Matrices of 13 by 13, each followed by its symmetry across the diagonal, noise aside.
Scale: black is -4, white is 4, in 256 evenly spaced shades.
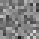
neither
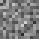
symmetric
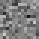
neither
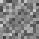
symmetric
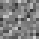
antisymmetric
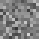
neither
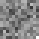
symmetric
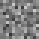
antisymmetric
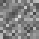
symmetric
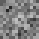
symmetric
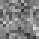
antisymmetric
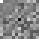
symmetric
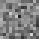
neither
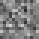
antisymmetric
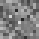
antisymmetric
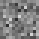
antisymmetric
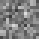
symmetric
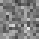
neither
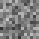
neither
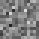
antisymmetric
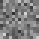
neither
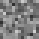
antisymmetric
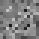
symmetric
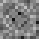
symmetric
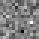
antisymmetric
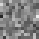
neither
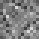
symmetric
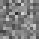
neither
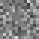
neither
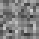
antisymmetric
